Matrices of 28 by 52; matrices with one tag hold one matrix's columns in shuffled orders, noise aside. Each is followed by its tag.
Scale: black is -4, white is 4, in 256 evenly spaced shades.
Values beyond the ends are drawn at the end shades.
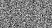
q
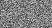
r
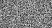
q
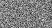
r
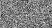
q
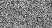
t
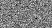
r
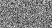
t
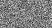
r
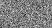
q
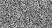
t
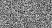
q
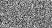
t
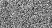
t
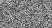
r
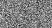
q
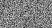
q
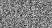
q
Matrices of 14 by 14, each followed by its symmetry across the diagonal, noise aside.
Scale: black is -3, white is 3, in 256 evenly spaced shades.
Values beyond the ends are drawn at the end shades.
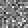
symmetric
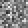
neither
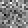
neither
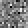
neither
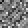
symmetric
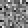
antisymmetric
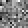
antisymmetric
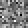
antisymmetric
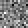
antisymmetric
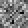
symmetric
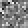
symmetric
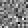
antisymmetric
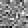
neither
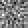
antisymmetric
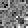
symmetric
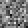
neither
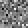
neither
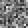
symmetric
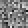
antisymmetric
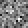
symmetric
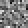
antisymmetric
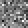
neither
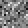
neither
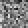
antisymmetric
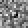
symmetric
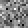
neither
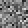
neither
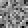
symmetric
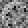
symmetric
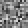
antisymmetric
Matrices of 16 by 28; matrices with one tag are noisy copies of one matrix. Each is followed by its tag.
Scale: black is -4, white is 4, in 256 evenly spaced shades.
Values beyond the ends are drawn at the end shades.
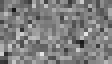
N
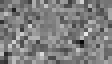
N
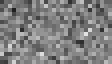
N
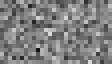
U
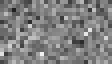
N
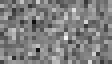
U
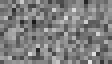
U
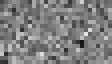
N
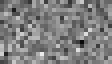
N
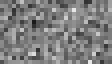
U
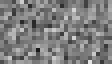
U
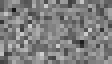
N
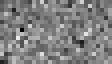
N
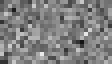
N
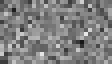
N
